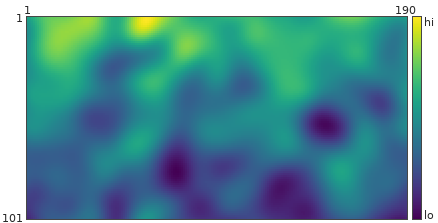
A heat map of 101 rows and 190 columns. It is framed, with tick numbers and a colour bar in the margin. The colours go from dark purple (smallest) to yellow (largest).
The field climbs toward the top. The bottom middle is the ninth with the lowest average. No lone cell stands out from its neighbours. The texture varies smoothly and slowly.
